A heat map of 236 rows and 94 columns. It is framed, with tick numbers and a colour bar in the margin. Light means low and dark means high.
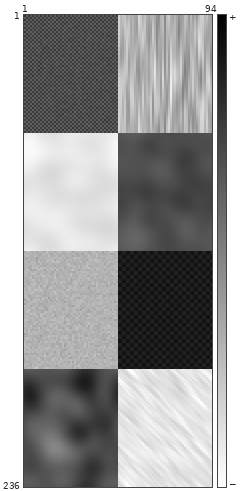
It is made of 4 by 2 panels. Panel 1,1: high, checkered. Panel 1,2: low, streaked downward. Panel 2,1: very low, smooth, faint in contrast. Panel 2,2: high, smooth, faint in contrast. Panel 3,1: low, fine-grained, faint in contrast. Panel 3,2: very high, checkered, faint in contrast. Panel 4,1: high, smooth. Panel 4,2: very low, slanting down to the right, faint in contrast.
